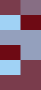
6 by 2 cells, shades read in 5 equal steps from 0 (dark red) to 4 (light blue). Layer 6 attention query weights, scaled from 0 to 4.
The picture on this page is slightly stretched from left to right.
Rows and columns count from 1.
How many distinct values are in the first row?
2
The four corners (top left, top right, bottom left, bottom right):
1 2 1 1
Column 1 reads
1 4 3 0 4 1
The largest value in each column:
4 3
